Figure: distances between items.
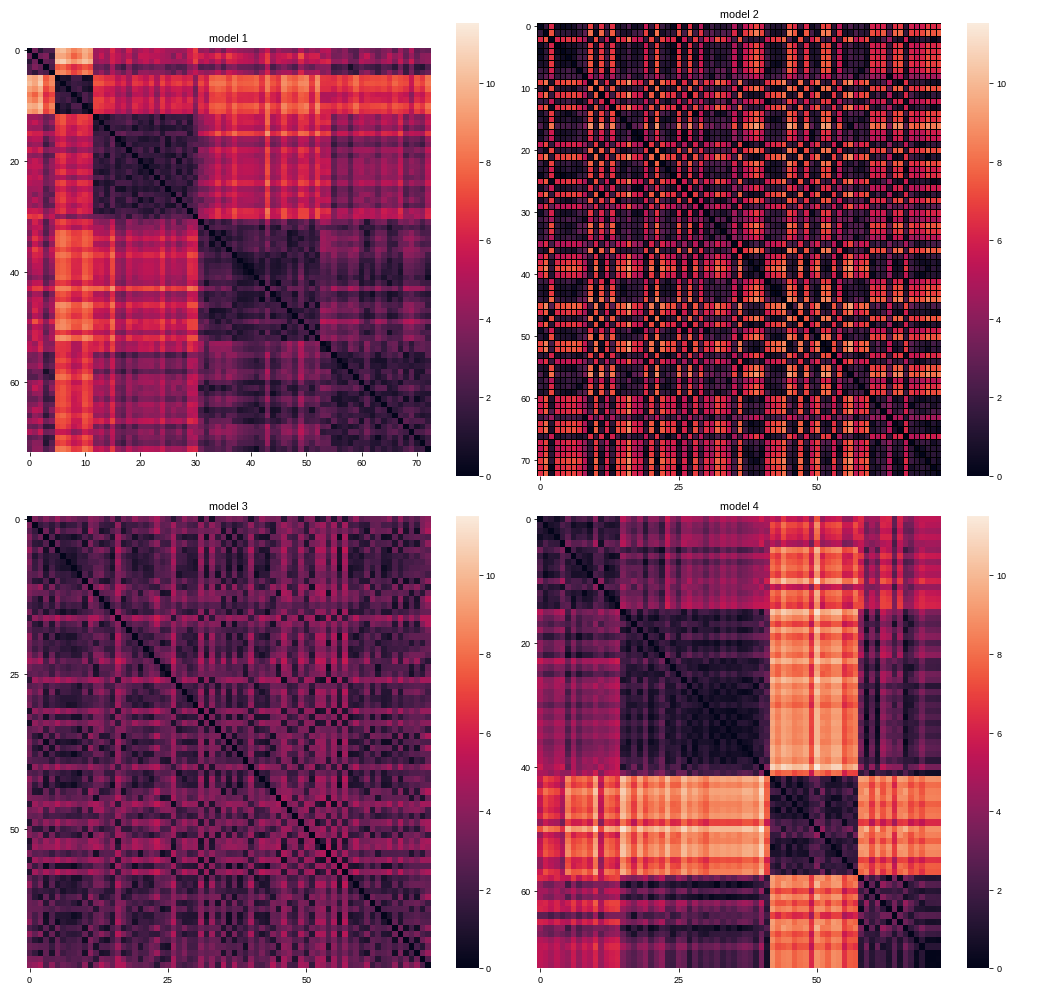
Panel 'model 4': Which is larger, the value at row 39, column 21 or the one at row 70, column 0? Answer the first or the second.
the second
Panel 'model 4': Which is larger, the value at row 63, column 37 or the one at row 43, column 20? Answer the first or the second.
the second
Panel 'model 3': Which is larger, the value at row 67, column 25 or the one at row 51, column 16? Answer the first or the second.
the second
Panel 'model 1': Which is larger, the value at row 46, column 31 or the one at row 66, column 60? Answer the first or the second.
the first
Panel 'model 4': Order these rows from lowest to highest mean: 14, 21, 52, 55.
21, 14, 55, 52
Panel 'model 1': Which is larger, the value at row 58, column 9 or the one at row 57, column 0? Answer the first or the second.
the first
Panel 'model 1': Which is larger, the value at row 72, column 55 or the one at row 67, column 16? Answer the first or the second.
the second
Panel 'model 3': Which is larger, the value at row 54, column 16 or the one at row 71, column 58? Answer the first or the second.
the first
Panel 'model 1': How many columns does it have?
73
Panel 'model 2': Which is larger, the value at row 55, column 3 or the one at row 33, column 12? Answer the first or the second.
the second
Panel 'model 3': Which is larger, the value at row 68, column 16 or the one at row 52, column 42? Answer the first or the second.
the second
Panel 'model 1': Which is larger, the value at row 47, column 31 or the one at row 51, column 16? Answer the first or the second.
the second
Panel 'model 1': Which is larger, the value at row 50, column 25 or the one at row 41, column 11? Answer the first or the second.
the second
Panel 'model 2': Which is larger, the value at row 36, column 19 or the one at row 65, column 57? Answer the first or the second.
the first
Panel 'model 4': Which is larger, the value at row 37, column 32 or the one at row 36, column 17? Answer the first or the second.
the second
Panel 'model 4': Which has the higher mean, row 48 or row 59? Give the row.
48
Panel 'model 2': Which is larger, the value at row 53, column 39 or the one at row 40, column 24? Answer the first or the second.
the first
